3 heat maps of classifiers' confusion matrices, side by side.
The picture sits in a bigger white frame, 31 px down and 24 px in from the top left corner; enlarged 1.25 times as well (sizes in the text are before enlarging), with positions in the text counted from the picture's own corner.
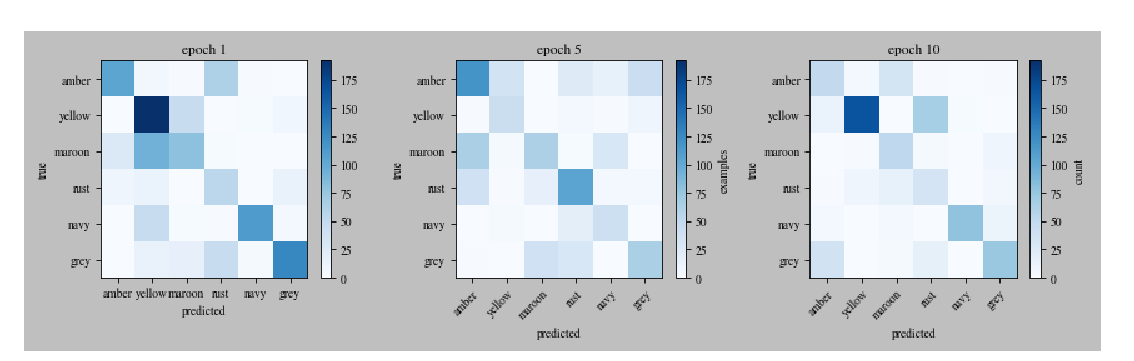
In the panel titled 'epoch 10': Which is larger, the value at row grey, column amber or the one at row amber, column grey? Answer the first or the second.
the first
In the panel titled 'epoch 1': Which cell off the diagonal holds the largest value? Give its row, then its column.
maroon, yellow
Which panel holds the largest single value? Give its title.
epoch 1
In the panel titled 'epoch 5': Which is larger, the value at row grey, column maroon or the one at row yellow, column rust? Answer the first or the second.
the first
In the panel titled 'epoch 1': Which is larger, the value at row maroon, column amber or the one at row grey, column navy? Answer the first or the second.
the first
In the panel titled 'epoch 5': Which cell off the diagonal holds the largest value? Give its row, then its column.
maroon, amber
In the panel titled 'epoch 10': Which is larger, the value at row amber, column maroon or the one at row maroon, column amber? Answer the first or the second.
the first
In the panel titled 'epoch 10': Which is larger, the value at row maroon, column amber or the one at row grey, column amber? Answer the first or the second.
the second
